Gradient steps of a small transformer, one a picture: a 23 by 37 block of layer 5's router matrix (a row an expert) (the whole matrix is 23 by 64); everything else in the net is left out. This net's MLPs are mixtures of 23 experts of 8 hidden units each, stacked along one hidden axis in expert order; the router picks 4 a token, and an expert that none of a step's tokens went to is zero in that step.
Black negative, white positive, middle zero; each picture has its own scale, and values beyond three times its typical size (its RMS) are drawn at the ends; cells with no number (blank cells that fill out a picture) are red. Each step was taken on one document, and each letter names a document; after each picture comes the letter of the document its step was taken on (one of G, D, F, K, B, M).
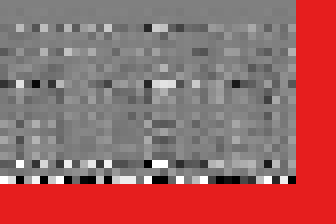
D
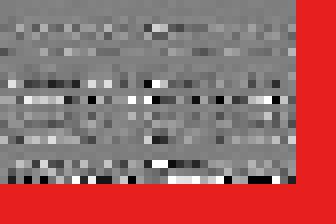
D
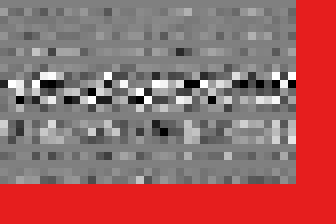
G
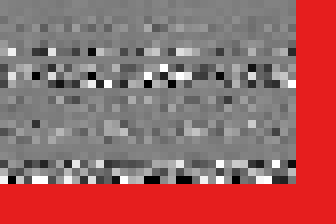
D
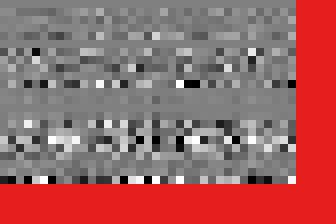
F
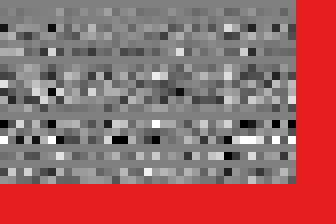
G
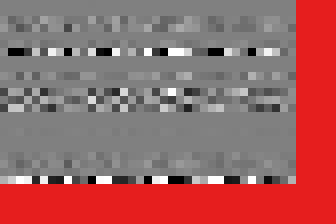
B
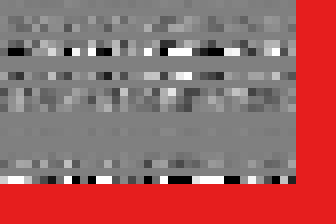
B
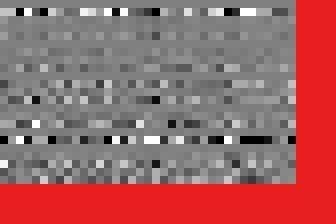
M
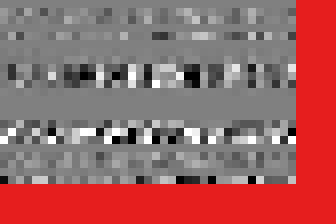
F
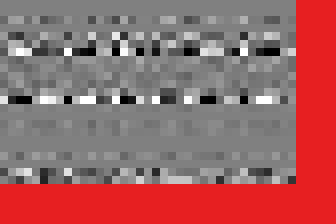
B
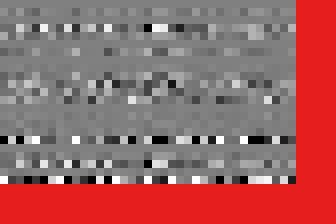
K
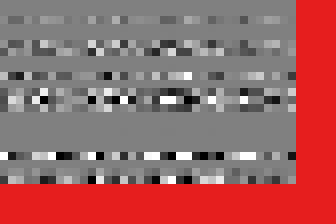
B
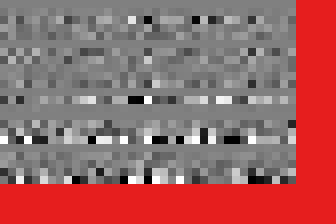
F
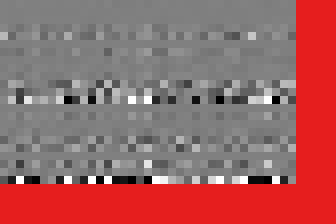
K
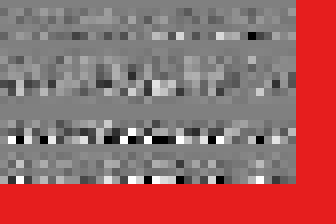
F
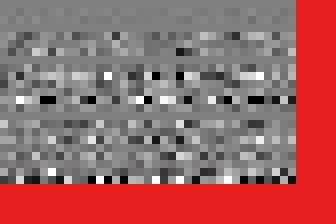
G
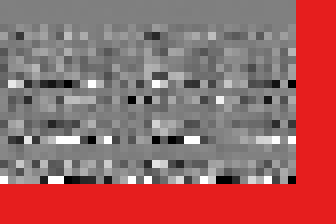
D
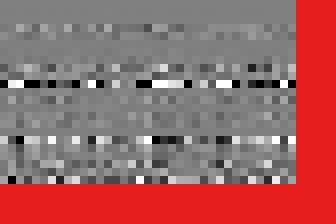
D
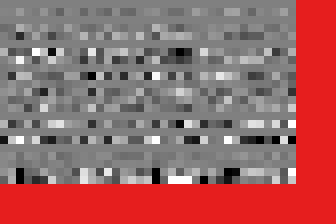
G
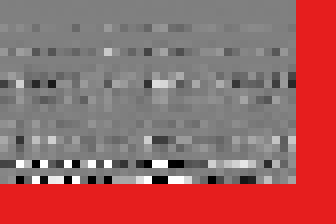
D
